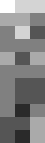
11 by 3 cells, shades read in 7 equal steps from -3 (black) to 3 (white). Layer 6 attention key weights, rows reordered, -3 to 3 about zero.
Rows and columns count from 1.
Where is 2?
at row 1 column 2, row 1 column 3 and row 3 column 2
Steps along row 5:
down up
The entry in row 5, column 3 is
1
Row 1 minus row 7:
3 3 3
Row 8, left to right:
0 -1 -1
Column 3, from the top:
2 0 -1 0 1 0 -1 -1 0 1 1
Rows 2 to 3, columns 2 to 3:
1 0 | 2 -1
